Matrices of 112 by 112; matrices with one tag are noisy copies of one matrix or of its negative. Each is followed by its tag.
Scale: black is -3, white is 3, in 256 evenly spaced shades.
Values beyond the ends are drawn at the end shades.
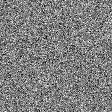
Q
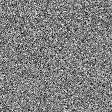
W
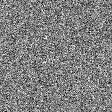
Q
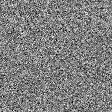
W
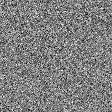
W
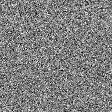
W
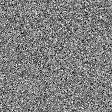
W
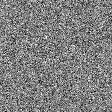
Q
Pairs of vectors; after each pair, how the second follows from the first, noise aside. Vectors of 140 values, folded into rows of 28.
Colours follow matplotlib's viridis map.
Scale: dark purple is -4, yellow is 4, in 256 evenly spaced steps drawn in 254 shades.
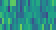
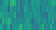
shrunk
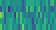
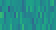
shrunk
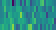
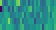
wrapped around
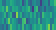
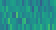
shrunk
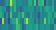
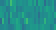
shrunk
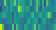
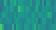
shrunk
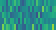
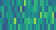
wrapped around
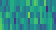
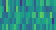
wrapped around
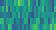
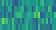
wrapped around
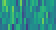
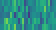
wrapped around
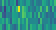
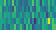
wrapped around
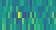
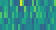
wrapped around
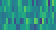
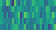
wrapped around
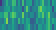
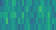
shrunk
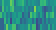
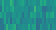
shrunk
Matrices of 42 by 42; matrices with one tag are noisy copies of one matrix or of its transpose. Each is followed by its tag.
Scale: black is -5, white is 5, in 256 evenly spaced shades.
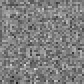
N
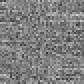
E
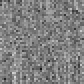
E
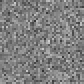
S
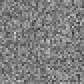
S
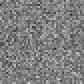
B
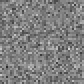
S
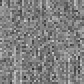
E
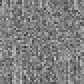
E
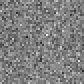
B
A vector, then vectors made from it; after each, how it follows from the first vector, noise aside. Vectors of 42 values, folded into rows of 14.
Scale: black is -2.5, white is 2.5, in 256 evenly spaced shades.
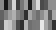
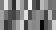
negated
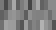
shrunk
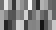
negated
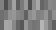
shrunk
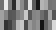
negated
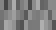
shrunk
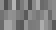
shrunk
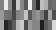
negated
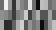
negated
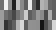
negated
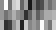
sign-scrambled
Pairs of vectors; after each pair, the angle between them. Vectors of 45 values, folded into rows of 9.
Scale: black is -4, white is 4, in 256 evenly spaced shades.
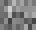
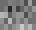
partly opposed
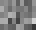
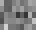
orthogonal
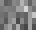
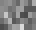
orthogonal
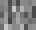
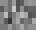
partly aligned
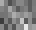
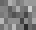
nearly opposite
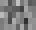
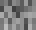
partly aligned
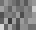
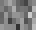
partly aligned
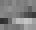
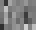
orthogonal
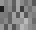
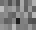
partly opposed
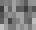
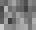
nearly parallel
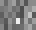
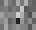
nearly opposite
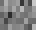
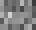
nearly opposite
